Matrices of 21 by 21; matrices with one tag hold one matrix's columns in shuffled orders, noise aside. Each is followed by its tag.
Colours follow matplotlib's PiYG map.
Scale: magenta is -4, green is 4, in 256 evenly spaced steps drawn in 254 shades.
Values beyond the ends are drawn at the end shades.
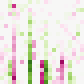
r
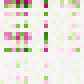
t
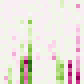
r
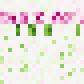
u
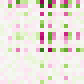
t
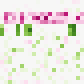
u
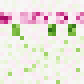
u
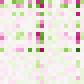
t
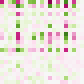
t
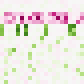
u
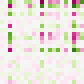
t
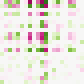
t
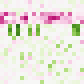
u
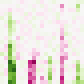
r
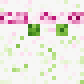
u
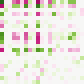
t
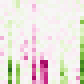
r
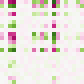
t
